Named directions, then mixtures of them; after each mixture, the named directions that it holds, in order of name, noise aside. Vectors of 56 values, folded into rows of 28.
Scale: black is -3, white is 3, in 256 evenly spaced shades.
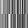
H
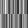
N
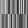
H, N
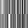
H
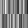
N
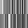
H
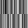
N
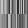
H, N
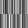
H, N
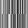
H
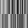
H, N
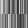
H, N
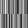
N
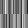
H, N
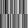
N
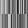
H, N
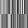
H, N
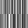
H, N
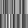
H, N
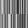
H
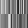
H, N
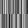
H, N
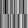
N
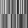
H, N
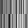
H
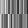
H, N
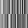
H
